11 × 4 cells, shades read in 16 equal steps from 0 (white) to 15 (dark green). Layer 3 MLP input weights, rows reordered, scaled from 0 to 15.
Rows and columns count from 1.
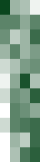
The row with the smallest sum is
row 10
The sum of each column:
50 82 89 102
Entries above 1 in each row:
3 4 4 4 4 3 4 3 4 3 3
